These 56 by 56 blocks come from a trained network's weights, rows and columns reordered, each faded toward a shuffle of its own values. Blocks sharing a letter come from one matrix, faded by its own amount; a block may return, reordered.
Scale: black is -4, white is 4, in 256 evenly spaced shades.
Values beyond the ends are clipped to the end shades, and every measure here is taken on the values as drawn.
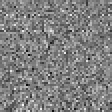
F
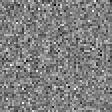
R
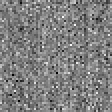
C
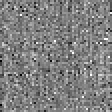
C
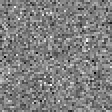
R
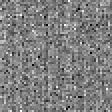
C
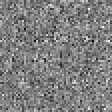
F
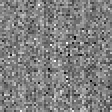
C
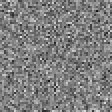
F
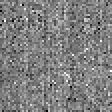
C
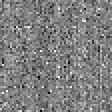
C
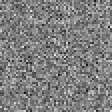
F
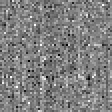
C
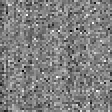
C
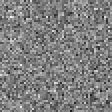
F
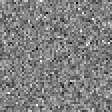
R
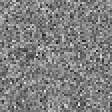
F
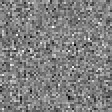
R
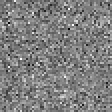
R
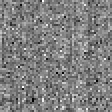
C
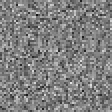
F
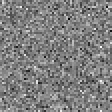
R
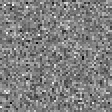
R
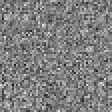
F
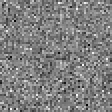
R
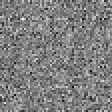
F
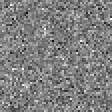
R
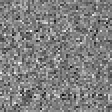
F
